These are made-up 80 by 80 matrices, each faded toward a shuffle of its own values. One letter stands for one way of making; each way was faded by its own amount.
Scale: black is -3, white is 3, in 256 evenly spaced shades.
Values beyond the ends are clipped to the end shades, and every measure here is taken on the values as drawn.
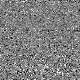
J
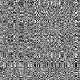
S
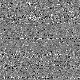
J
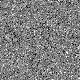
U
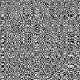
S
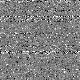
J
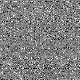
J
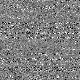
J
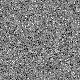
U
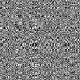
S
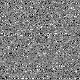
J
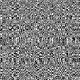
S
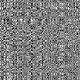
S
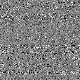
J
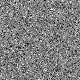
U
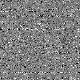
J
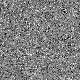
U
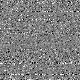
J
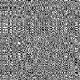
S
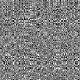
S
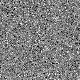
U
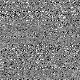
J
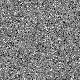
U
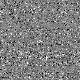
J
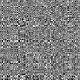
S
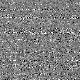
J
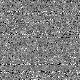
J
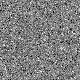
U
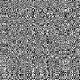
S
